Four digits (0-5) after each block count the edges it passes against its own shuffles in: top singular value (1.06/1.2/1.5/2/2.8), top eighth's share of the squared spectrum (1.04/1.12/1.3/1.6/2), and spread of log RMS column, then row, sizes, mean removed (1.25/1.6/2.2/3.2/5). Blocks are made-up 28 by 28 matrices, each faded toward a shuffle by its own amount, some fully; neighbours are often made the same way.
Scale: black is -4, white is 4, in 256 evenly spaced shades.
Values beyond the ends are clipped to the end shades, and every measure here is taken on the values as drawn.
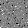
0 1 0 0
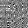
3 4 2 1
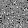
0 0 0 0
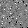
1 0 0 0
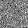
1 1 0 0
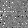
2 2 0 1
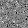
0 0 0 0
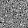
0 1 0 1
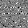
2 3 0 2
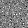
0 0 0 0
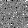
2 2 0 1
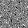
0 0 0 0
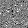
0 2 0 0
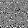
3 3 0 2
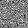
1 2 0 0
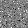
0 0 0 0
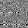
3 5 1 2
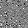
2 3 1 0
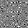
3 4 1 1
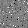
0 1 0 0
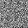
2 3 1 1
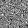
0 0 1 0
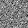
0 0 0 0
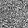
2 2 0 0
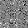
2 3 0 1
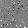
0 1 0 0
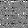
3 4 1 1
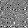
3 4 1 2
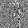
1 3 2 0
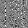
2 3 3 0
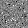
0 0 0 0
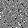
1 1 0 0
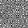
3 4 2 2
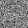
1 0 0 0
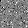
1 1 0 0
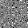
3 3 1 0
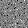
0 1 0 0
